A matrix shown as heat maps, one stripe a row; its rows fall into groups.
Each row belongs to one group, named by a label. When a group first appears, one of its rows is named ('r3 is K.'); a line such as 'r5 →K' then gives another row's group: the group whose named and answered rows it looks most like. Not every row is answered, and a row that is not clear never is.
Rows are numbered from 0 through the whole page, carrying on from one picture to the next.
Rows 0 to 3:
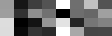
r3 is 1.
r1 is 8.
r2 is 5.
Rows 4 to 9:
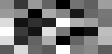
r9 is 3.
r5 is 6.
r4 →8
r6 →1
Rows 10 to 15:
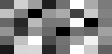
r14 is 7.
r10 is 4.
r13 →8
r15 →4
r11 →6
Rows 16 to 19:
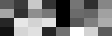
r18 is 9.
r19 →4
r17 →8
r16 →8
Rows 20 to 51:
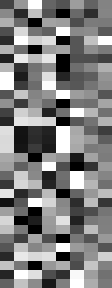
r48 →9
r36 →1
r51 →4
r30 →3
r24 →9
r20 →7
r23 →3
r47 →3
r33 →9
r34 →1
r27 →8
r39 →4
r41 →8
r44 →5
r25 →6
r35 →1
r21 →8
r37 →6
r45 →6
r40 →4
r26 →9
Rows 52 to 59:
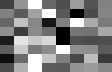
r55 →8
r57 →3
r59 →7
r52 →7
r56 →9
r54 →4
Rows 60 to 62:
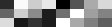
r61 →4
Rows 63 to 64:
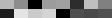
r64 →9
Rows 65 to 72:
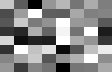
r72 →8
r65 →6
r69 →1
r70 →9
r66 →7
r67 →3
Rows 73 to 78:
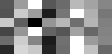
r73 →7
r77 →4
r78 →4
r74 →4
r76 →7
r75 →6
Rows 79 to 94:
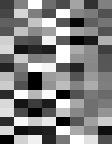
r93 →1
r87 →6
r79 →7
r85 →3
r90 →1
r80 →3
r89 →9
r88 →6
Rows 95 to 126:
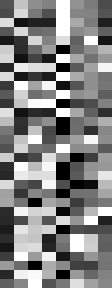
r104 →9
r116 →8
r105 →3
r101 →1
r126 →7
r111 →3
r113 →9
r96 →3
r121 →4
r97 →1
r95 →3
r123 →9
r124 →6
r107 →1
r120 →9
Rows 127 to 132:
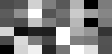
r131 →3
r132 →4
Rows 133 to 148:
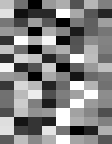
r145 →3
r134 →1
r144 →4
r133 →6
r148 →3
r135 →8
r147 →5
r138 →6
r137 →9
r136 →6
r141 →6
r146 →1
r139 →4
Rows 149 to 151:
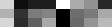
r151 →8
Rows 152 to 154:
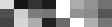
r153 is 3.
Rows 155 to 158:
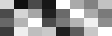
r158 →9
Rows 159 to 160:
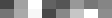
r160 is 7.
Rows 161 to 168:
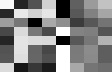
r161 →8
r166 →3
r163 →6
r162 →9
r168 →1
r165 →9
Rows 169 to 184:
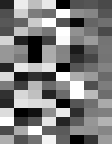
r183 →7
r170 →3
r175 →6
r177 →1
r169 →9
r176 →9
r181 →5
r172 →3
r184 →5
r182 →8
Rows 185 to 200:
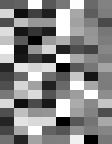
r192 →9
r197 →3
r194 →4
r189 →6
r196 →1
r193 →7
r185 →7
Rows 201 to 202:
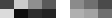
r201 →3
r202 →1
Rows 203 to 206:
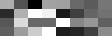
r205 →3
